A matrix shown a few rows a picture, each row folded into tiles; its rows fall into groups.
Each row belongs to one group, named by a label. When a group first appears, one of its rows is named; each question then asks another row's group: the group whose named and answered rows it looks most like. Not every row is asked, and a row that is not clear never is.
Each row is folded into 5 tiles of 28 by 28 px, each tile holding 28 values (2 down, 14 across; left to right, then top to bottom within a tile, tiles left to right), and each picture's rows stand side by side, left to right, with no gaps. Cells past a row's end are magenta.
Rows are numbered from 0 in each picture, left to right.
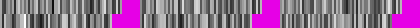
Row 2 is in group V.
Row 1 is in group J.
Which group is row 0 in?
J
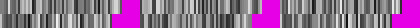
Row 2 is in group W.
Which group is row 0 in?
W
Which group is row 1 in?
V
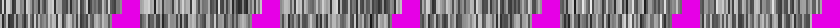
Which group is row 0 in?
V
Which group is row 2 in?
V
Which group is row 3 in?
V
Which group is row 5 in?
J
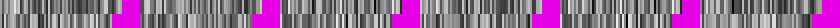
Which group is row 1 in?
V
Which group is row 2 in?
W
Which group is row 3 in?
J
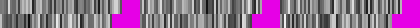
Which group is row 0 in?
W
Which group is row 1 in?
V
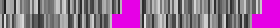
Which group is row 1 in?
J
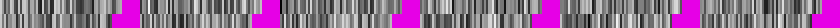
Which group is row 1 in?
J
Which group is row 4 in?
W
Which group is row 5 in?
V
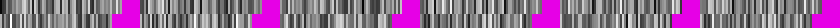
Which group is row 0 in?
J
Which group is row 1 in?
J
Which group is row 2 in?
V
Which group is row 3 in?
W
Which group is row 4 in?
W
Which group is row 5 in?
W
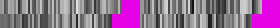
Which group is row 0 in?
W
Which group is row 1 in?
J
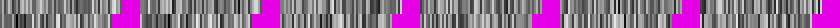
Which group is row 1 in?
W
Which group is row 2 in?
V
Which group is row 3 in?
J
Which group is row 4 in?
V
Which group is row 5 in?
J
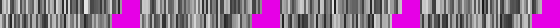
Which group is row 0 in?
V
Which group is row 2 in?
V
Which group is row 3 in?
V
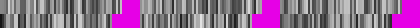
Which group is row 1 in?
V
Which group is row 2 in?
W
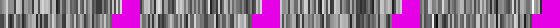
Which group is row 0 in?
V
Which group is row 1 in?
V
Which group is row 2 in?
J
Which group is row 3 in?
W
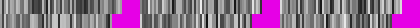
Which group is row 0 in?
J
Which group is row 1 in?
W
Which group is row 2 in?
J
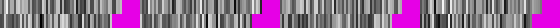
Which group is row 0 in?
J
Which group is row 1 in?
W
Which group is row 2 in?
V
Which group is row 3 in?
W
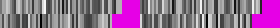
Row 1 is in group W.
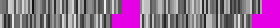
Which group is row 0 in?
W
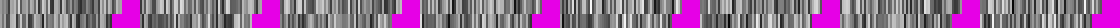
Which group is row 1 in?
V
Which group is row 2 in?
V
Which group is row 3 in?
W
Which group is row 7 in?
W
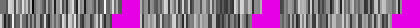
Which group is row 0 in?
W
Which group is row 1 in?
J
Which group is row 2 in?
J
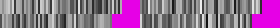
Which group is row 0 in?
V
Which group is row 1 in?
W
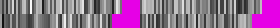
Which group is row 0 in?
W
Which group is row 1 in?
V
